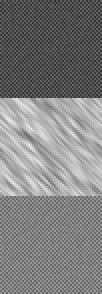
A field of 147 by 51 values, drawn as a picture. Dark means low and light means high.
The table splits into 3 rows of 1 panel. Panel 1,1: low, checkered. Panel 2,1: high, slanting down to the right. Panel 3,1: middling, checkered.
